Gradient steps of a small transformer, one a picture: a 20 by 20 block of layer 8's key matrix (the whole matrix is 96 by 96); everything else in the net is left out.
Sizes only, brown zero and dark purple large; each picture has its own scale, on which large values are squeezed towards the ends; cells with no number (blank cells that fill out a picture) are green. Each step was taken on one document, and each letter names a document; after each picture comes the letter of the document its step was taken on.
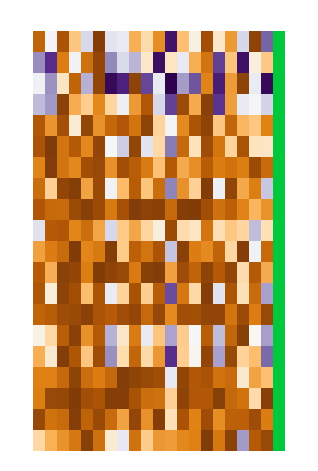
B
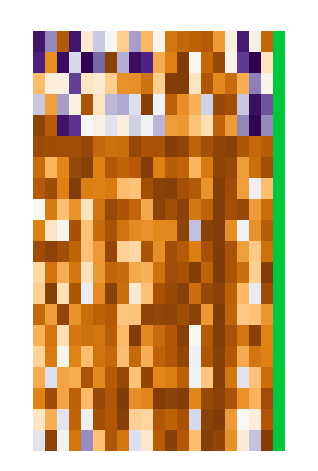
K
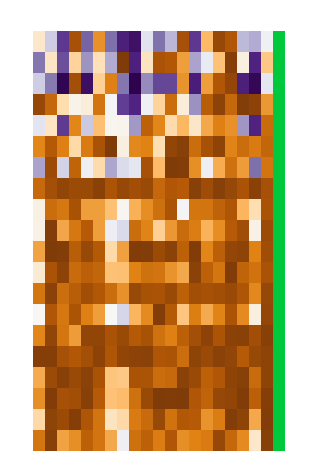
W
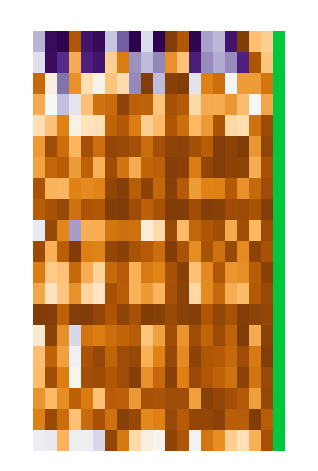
K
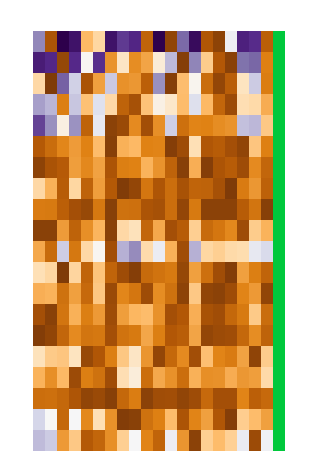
K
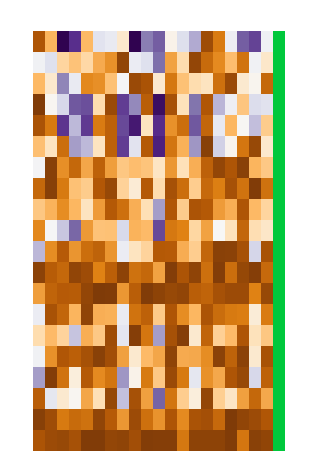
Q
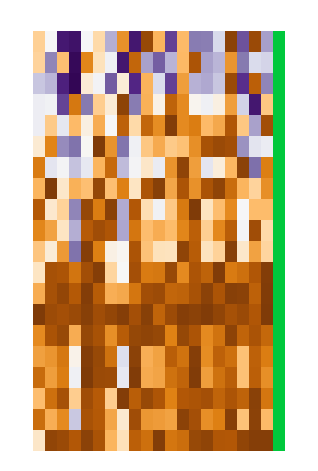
W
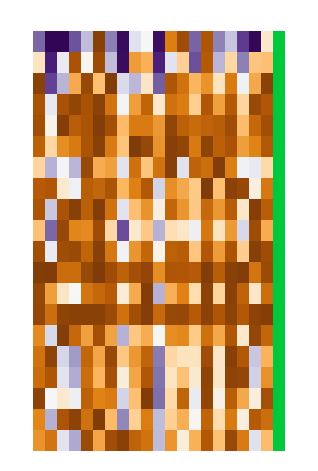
Q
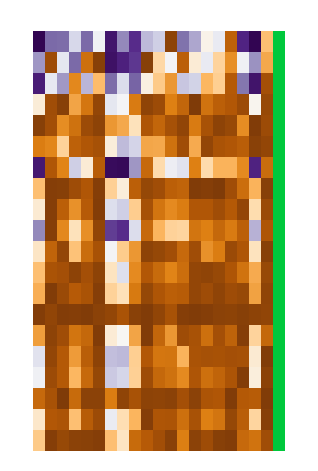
W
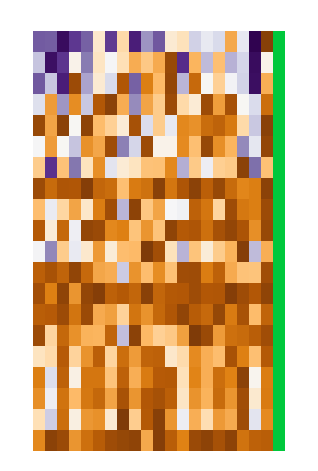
W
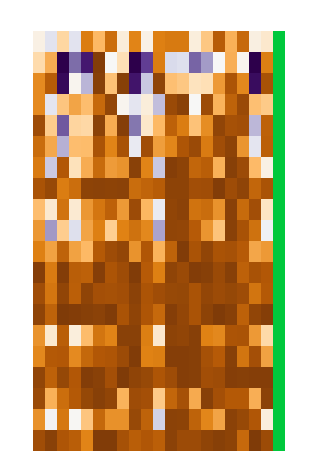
Q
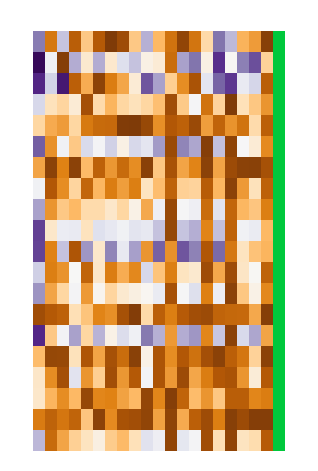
B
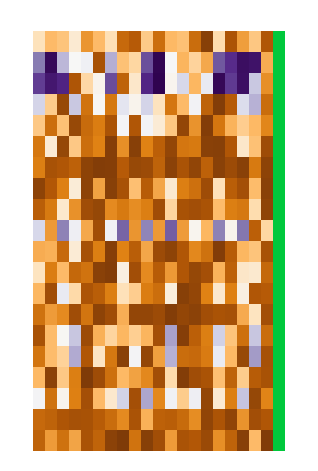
B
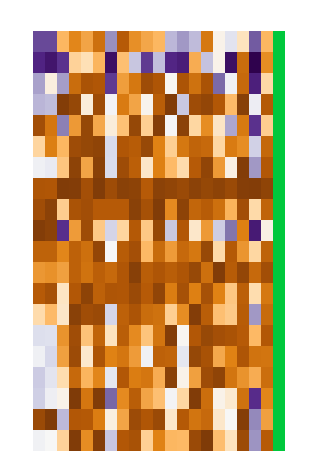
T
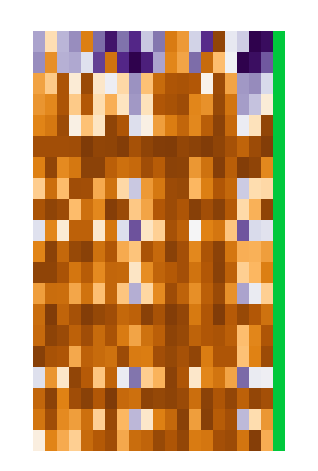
K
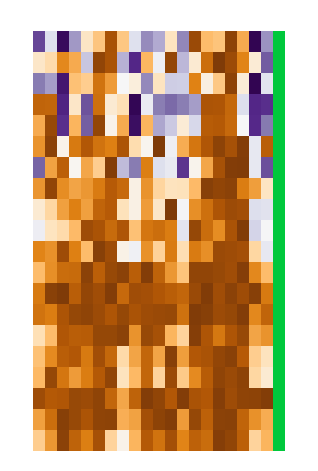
W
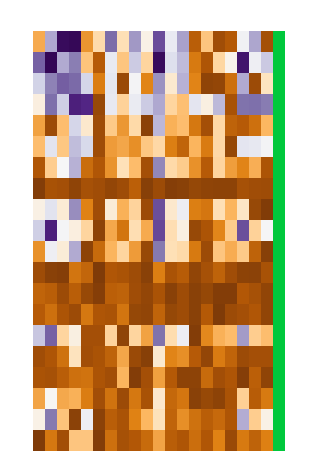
Q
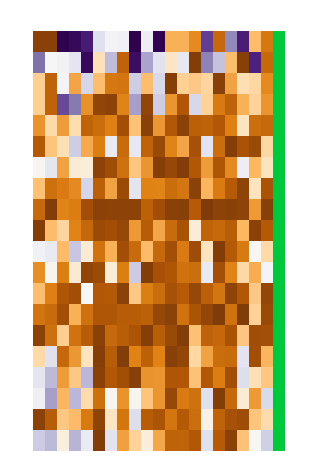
K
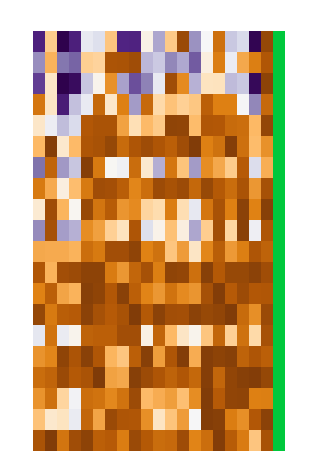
Q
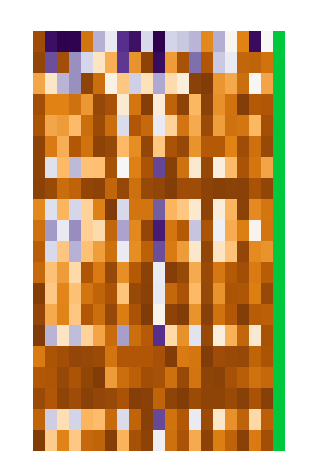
Q
